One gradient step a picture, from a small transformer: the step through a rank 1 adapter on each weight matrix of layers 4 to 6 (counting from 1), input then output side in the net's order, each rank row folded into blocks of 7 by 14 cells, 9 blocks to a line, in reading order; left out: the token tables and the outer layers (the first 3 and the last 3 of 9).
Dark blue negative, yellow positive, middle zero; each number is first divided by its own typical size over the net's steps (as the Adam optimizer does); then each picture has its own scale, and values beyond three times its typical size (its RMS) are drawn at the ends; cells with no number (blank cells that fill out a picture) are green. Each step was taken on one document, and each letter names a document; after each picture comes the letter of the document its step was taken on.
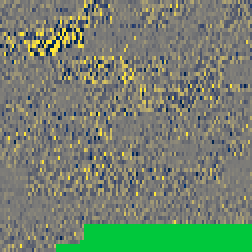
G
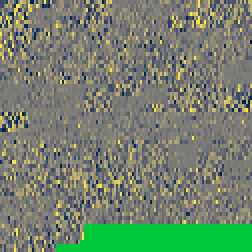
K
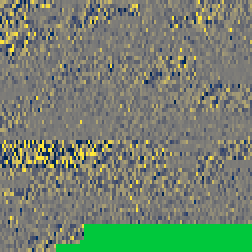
K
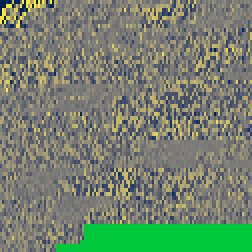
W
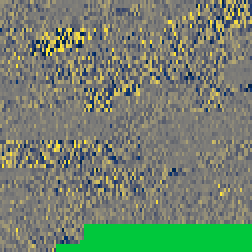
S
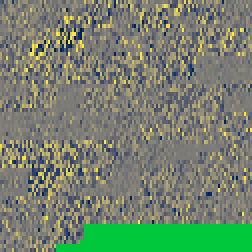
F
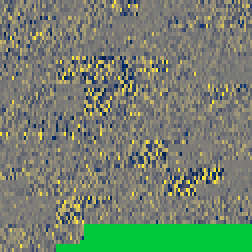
G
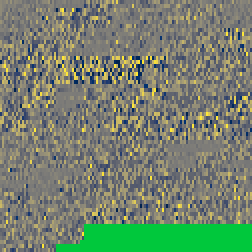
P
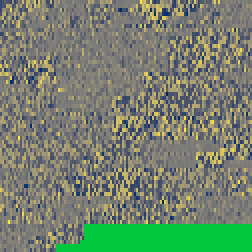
W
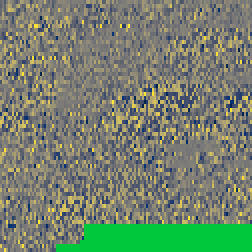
P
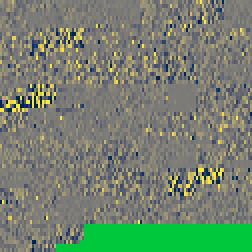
F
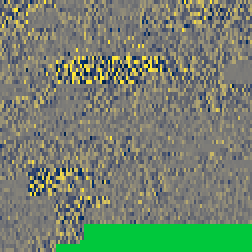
S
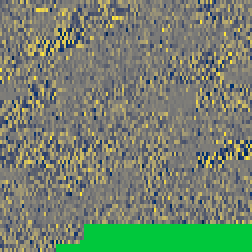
S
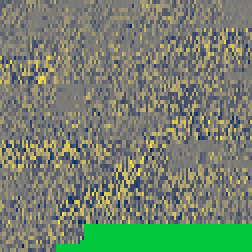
W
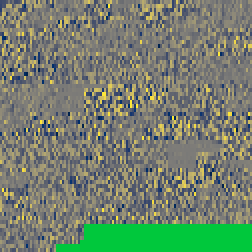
P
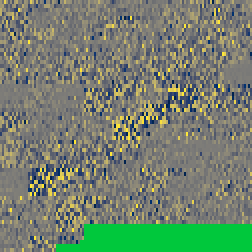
S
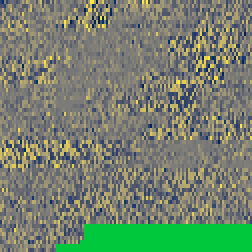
W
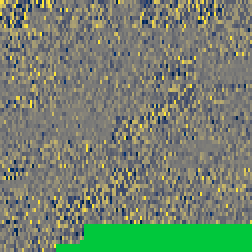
F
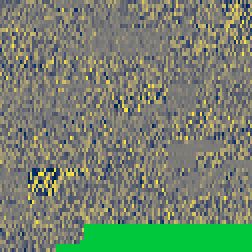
P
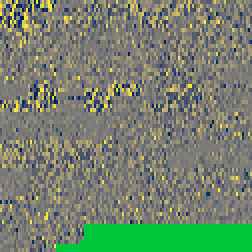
F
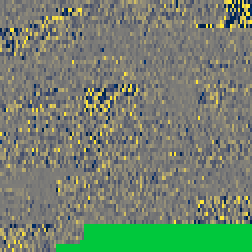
G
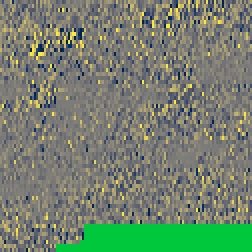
F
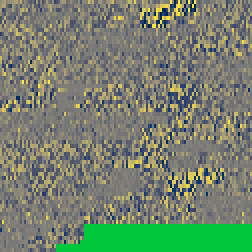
W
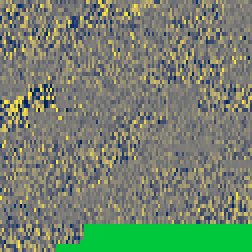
K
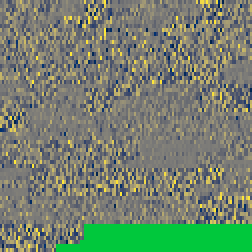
S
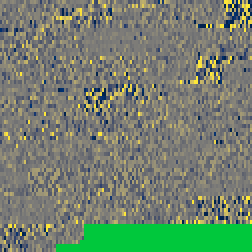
G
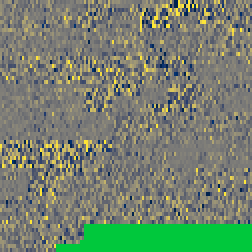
F
